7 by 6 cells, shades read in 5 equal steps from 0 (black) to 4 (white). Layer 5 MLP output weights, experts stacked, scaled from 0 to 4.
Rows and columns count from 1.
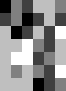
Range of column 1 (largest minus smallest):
3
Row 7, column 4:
0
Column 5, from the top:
3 3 1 1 2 1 1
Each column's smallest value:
0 0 0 0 1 1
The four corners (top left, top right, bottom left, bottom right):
0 2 3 2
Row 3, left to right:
3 0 1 3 1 4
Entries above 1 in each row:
4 2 3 5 5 5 4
